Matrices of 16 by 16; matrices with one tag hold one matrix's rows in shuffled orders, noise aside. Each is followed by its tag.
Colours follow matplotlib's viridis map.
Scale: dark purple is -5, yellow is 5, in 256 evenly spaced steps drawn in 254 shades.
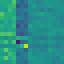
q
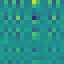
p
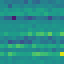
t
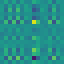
p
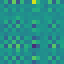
p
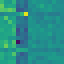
q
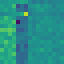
q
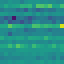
t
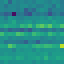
t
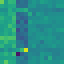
q
